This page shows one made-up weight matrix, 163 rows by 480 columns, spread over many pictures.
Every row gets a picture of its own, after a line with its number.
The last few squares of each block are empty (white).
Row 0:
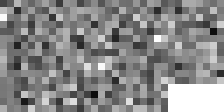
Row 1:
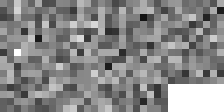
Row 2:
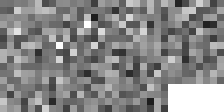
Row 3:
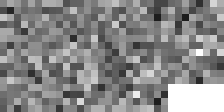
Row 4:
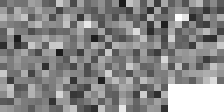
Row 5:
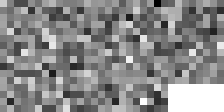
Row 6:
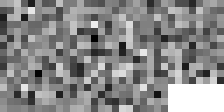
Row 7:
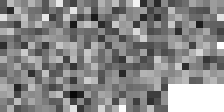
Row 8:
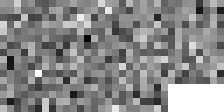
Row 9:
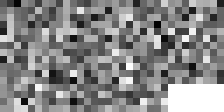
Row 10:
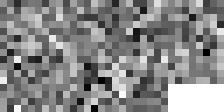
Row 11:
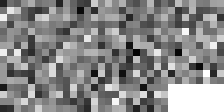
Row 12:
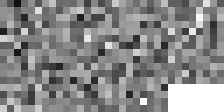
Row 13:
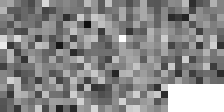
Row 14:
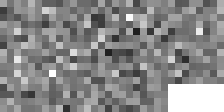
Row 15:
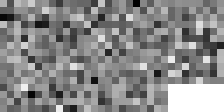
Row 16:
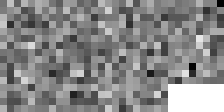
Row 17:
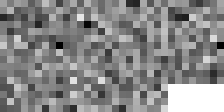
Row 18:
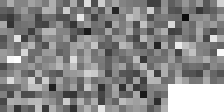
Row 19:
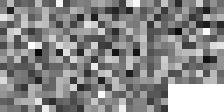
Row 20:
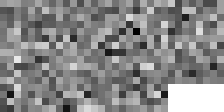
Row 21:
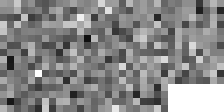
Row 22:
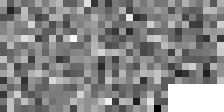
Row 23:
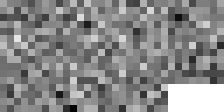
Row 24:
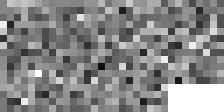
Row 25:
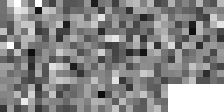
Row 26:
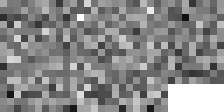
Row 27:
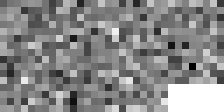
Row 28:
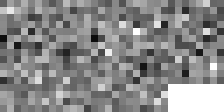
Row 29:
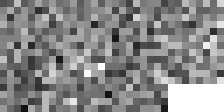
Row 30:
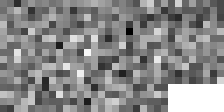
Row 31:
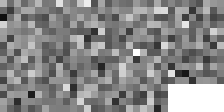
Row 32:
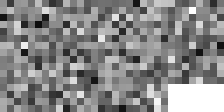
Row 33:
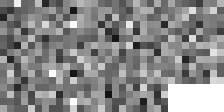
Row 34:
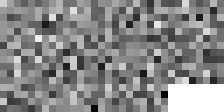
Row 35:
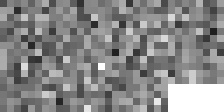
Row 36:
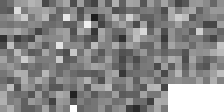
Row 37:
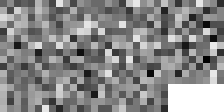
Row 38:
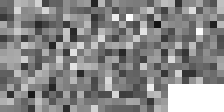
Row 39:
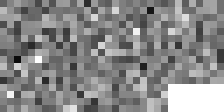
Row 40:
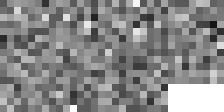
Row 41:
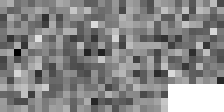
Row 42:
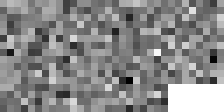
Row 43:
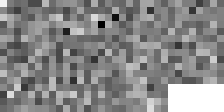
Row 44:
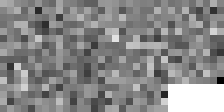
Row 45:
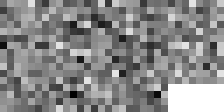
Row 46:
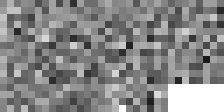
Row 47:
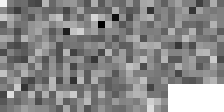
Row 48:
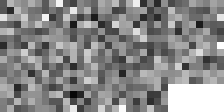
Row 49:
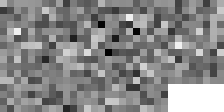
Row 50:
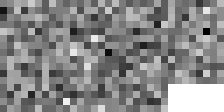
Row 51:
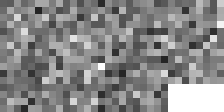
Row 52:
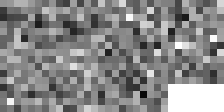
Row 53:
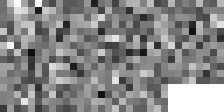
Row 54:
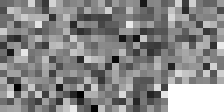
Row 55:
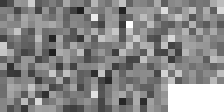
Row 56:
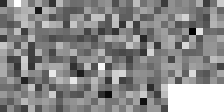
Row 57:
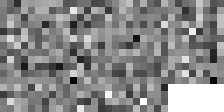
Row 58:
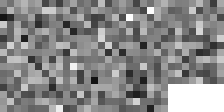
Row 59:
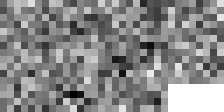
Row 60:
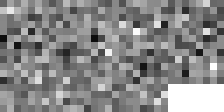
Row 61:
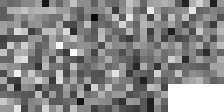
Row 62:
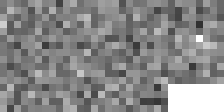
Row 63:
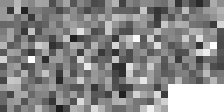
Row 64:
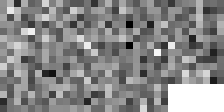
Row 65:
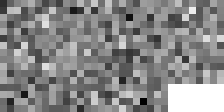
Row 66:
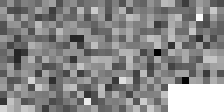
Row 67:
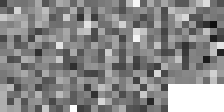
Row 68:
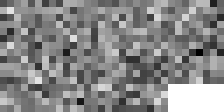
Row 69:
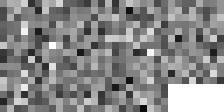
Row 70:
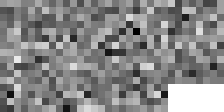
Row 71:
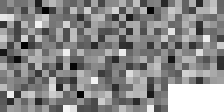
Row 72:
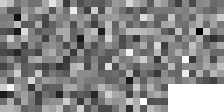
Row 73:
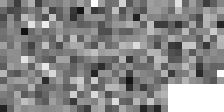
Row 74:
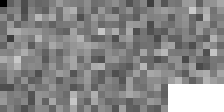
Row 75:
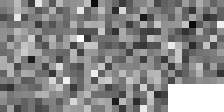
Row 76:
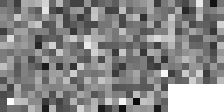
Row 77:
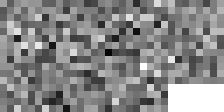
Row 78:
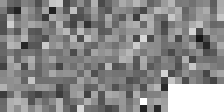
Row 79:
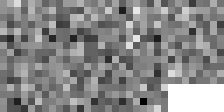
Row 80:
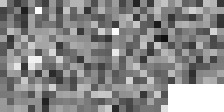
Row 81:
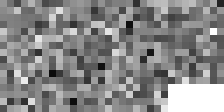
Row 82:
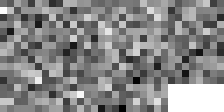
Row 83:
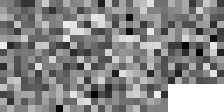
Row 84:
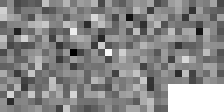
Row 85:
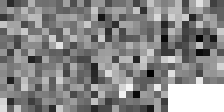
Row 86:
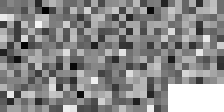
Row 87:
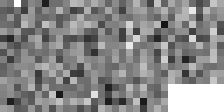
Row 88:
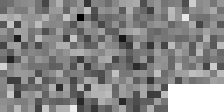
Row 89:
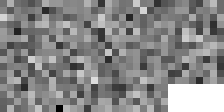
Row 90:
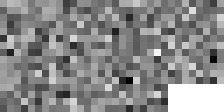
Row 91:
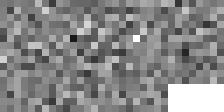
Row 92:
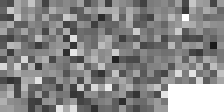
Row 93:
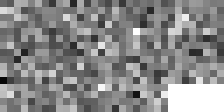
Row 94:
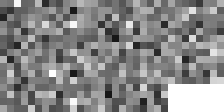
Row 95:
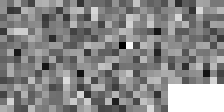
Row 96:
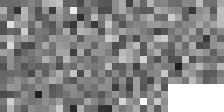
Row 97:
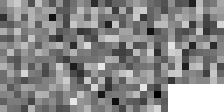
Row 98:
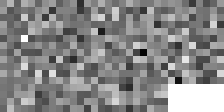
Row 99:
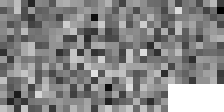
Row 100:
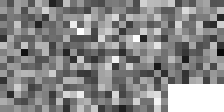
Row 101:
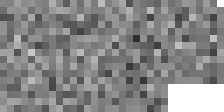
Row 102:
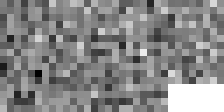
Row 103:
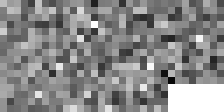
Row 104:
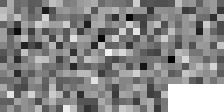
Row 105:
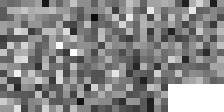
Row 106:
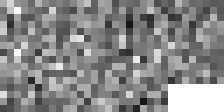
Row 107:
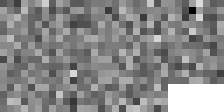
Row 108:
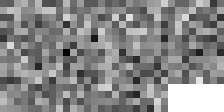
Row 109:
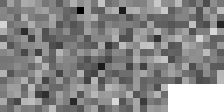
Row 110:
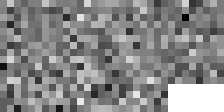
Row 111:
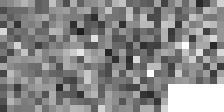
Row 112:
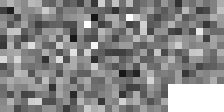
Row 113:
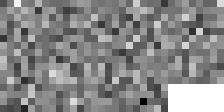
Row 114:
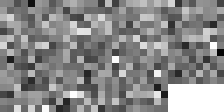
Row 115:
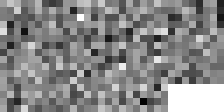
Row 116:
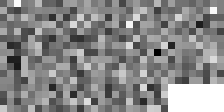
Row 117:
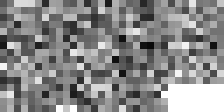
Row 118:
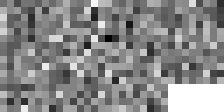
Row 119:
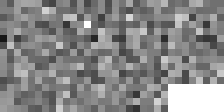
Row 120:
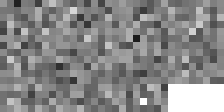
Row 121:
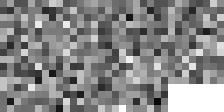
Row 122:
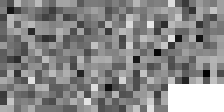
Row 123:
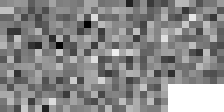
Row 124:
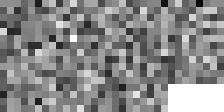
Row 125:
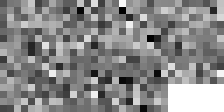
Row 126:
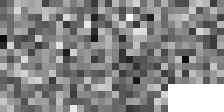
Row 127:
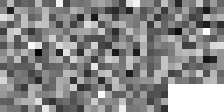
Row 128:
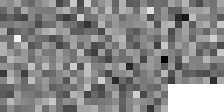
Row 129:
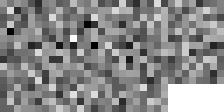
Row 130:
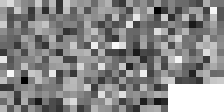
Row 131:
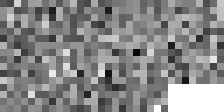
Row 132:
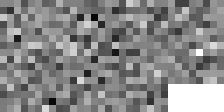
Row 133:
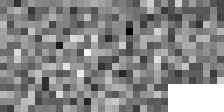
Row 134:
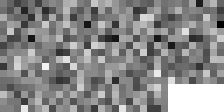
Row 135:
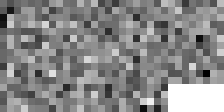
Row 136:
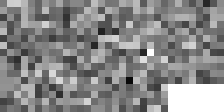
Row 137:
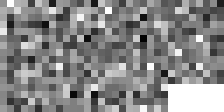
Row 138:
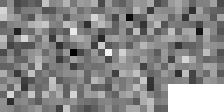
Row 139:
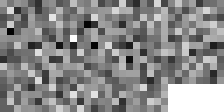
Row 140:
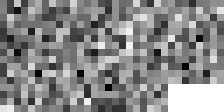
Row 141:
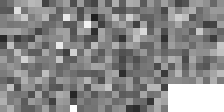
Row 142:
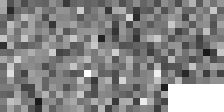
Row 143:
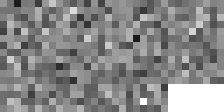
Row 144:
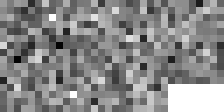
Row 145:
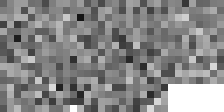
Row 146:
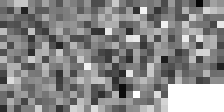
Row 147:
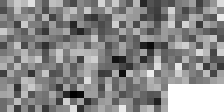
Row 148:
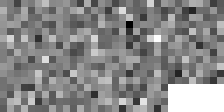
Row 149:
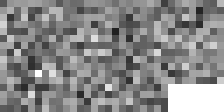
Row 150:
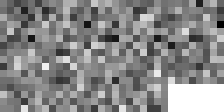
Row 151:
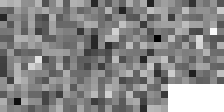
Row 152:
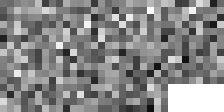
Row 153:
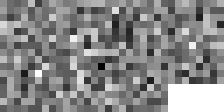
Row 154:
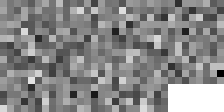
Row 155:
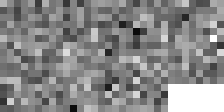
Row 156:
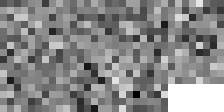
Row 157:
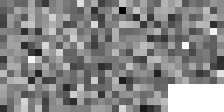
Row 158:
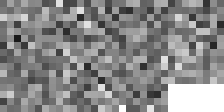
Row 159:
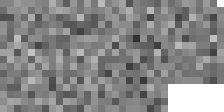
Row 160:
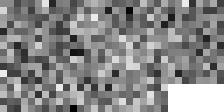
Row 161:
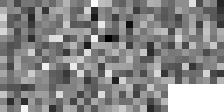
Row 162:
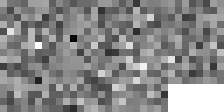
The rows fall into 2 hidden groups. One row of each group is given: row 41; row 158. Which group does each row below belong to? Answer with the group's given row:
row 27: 41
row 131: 41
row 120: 41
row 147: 158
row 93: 158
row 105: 158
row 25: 41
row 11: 41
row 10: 158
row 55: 41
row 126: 158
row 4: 158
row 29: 41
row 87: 41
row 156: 158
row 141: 158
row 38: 158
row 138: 158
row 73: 41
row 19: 158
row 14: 158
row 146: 158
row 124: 158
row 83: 158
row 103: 41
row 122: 41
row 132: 158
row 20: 158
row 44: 41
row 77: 158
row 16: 41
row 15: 158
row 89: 158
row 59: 158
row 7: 158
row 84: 158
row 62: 41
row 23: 158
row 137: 41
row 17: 158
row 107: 41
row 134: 41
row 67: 158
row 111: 158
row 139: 158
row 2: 158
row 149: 41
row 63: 158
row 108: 158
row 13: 158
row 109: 41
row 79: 41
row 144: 158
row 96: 41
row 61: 158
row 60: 158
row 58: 158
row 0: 41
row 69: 41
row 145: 158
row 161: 41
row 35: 41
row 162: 158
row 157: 41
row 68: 158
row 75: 41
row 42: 41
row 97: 41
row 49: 158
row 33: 41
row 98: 41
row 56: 41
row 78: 41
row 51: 41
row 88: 158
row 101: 158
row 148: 41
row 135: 41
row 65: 41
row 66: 41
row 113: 41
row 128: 158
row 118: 41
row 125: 41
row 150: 41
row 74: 41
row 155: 158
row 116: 41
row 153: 41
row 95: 41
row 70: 158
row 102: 41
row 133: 41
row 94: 41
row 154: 41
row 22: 41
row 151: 41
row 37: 158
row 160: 158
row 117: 158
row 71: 158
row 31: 41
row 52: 158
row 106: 41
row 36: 158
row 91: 158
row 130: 41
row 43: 158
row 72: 41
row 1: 41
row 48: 158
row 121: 158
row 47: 158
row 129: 158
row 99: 41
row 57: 41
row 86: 158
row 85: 158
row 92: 158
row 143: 41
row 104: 158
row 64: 41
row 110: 158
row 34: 41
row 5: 158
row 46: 41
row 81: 41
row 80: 41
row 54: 158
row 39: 158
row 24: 41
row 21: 41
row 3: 158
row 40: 158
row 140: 41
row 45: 158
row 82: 158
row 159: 158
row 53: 41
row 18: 158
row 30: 41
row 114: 158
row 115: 41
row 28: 158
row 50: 158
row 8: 41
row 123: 158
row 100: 158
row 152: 158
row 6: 41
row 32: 158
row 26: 158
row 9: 41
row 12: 41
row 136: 41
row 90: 41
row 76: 41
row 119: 158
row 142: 41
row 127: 158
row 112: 158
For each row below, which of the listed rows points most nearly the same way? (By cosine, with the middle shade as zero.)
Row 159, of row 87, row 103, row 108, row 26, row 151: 26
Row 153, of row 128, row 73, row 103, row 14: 73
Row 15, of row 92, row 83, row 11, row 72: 92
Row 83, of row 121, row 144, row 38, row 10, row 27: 144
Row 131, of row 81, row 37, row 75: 37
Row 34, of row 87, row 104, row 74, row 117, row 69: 74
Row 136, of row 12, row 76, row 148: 76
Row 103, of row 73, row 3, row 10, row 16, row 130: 16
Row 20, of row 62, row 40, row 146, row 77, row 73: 77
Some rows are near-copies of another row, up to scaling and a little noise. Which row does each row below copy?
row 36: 141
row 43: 47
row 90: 42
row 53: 25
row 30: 133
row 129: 139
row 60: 28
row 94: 33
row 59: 147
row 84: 138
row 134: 150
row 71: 86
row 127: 19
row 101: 159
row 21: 8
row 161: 118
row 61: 105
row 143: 120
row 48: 7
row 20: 70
